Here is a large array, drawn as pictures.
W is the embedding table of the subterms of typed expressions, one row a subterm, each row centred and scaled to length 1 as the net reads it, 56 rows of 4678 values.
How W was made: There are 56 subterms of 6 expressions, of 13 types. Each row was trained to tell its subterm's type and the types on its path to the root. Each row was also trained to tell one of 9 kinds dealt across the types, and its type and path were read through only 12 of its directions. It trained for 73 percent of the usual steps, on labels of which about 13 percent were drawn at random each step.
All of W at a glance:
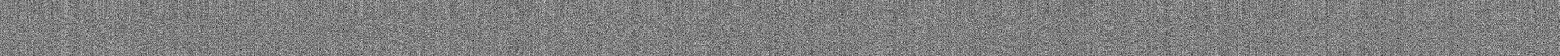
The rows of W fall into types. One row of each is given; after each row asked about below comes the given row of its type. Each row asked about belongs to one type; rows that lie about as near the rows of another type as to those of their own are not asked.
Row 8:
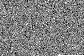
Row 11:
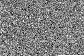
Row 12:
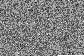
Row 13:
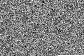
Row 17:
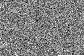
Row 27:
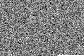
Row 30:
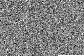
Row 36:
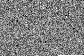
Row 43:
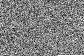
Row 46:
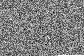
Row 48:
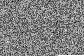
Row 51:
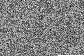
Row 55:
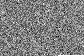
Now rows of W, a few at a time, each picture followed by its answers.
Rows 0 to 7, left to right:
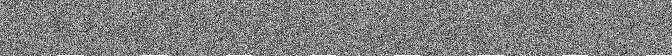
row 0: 48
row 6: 48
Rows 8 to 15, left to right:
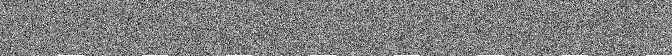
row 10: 30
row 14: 46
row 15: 48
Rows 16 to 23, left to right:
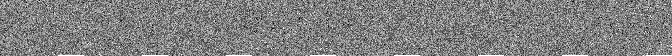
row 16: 27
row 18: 17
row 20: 11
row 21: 51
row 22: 27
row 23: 46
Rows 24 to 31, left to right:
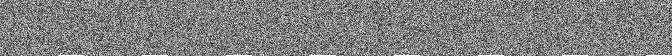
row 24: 36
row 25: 12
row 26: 27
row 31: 11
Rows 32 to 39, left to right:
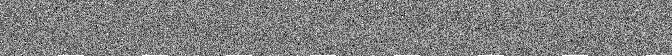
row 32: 12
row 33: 46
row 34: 48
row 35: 30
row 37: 17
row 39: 17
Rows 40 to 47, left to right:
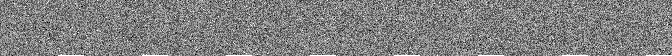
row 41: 51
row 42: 13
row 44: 27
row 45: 11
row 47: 46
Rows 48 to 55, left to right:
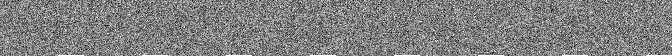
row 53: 11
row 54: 30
